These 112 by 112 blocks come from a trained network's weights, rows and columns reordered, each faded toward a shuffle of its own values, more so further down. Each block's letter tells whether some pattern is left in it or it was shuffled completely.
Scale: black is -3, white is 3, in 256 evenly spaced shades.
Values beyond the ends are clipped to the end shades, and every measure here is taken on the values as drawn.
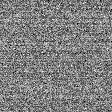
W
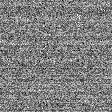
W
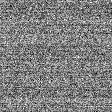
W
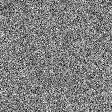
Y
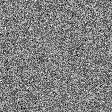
Y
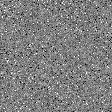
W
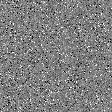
W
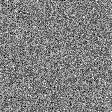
Y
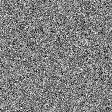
Y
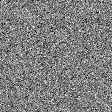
Y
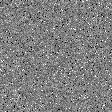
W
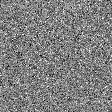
Y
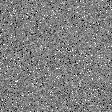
W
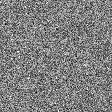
Y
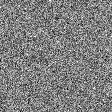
Y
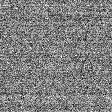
W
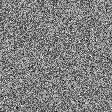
Y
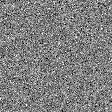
Y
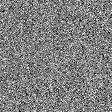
Y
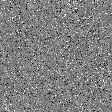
Y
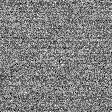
W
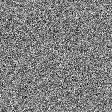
Y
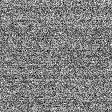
W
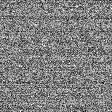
W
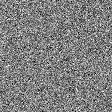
Y
